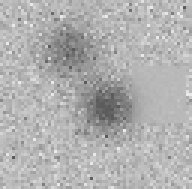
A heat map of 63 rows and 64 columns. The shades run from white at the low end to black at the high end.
Slope: none. Bumps: two. Calmest part: middle right. Average level on the scale: 30%. Stripes: none. Histogram: skewed, a long tail of high values. Odd patch: calmer, in the middle right. Ninth with the highest average: centre.
